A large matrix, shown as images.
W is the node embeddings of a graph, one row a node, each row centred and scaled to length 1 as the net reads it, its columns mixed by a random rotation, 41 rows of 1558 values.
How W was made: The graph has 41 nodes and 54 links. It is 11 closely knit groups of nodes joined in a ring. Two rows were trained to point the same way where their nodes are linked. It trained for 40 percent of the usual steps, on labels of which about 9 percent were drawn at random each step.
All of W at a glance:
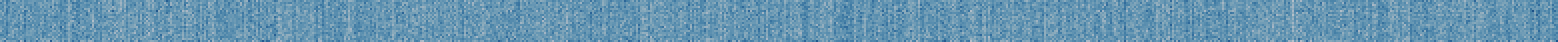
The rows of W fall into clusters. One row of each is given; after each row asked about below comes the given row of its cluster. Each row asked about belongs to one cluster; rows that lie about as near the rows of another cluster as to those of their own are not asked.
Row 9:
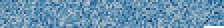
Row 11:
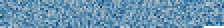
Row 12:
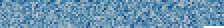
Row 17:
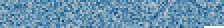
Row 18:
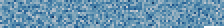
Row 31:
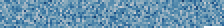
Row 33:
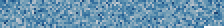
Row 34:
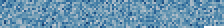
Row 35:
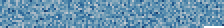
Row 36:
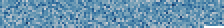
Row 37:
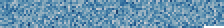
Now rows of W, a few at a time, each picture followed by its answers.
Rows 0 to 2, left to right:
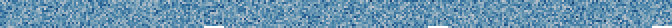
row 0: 36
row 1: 31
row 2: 9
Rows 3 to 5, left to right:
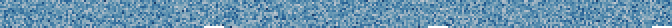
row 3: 35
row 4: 35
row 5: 9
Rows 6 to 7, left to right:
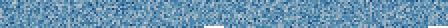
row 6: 37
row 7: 31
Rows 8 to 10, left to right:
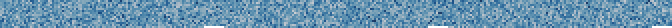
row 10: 11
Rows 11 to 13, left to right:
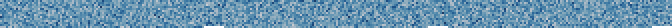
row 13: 36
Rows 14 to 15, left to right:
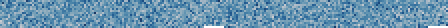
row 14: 34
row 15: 35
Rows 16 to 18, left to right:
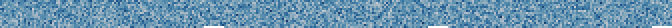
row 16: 12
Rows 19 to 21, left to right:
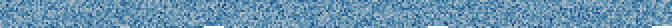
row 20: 12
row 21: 17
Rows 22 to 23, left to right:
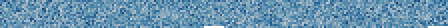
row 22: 31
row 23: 9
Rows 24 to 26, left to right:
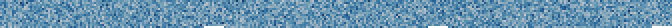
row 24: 11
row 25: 33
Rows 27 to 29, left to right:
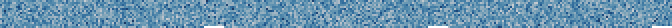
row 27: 37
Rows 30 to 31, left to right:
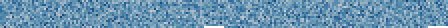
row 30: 36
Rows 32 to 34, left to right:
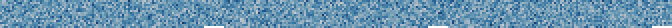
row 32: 18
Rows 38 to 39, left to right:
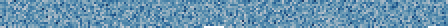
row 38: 11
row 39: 12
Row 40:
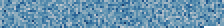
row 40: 37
